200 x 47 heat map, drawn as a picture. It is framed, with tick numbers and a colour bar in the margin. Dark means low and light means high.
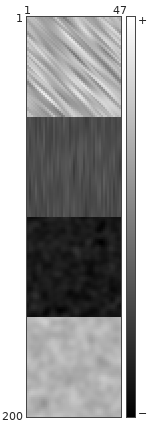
It is made of 4 by 1 panels. Panel 1,1: high, slanting down to the right. Panel 2,1: low, streaked downward, faint in contrast. Panel 3,1: very low, blotchy, faint in contrast. Panel 4,1: high, blotchy, faint in contrast.
